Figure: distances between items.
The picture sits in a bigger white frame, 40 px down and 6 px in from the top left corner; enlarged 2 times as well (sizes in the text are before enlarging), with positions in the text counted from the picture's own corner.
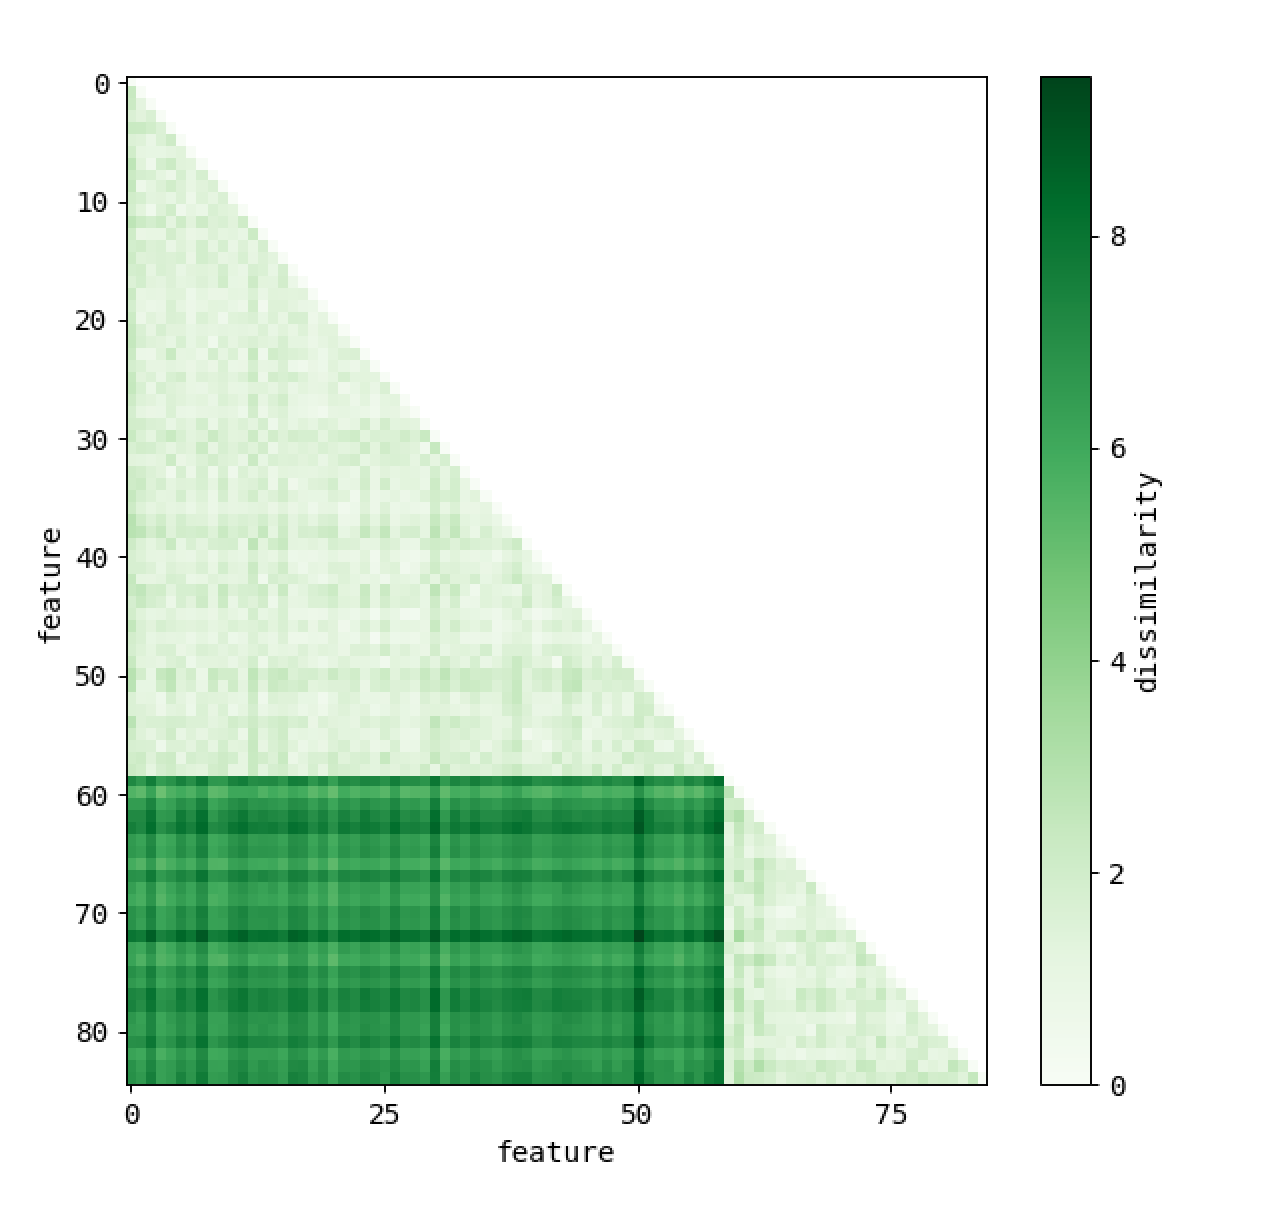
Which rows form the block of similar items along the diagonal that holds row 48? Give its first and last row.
0 to 58
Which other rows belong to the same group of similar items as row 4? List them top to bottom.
0, 1, 2, 3, 5, 6, 7, 8, 9, 10, 11, 12, 13, 14, 15, 16, 17, 18, 19, 20, 21, 22, 23, 24, 25, 26, 27, 28, 29, 30, 31, 32, 33, 34, 35, 36, 37, 38, 39, 40, 41, 42, 43, 44, 45, 46, 47, 48, 49, 50, 51, 52, 53, 54, 55, 56, 57, 58
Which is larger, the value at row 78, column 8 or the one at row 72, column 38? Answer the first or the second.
the second
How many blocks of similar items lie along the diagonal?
2
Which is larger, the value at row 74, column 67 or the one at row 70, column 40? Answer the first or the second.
the second
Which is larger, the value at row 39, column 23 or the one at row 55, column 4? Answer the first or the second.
the second
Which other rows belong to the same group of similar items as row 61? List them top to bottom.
59, 60, 62, 63, 64, 65, 66, 67, 68, 69, 70, 71, 72, 73, 74, 75, 76, 77, 78, 79, 80, 81, 82, 83, 84
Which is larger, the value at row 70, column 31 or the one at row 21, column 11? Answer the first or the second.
the first
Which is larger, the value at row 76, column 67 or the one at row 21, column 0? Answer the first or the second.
the second
